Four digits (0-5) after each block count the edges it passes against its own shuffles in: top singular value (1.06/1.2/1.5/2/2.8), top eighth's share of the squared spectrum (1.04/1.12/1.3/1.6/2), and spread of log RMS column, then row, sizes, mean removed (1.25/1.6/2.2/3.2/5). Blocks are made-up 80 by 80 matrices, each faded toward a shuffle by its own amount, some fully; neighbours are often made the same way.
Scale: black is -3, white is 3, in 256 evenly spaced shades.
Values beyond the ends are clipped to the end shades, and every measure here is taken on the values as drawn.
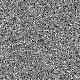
0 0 0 0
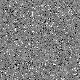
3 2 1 0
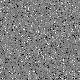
2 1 0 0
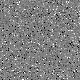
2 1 0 0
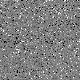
2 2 0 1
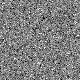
0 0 0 0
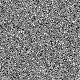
0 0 0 0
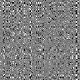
4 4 3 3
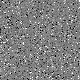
2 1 0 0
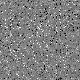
3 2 1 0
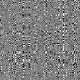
4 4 3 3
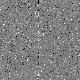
3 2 1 0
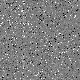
1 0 0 0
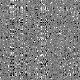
4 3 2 2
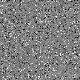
3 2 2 1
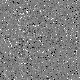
2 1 0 0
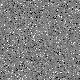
1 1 0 0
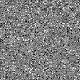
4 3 1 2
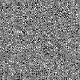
4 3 2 2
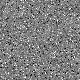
0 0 0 0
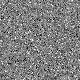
0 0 0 0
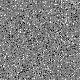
2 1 0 0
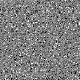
3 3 1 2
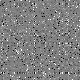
4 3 1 1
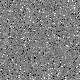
0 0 0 0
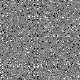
3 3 2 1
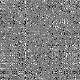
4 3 2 2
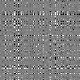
5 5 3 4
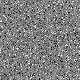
3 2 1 0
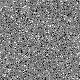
2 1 0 0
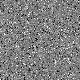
2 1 0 1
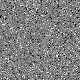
3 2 0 0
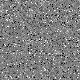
1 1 0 1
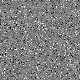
0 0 0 1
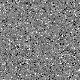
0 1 1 1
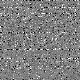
2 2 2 3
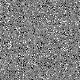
1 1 1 2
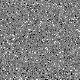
1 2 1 2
